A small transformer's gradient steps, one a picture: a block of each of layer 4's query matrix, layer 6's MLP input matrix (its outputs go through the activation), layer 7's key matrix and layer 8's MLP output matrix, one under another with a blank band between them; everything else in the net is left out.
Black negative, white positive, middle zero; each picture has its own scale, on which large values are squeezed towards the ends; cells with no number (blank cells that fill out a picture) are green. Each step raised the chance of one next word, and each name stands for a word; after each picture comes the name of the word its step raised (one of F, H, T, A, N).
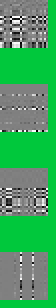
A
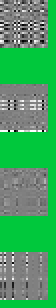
A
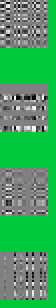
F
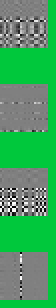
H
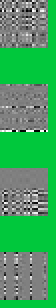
H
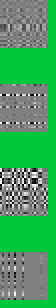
F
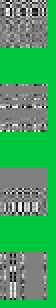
F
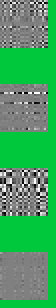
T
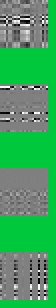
T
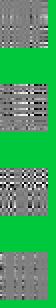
F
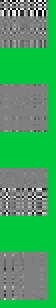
T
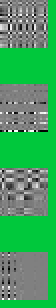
T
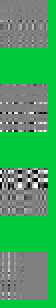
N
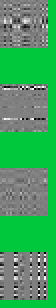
H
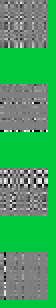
F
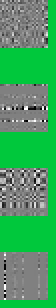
T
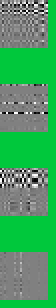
N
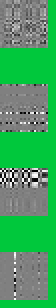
N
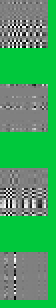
H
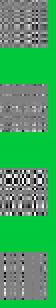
F
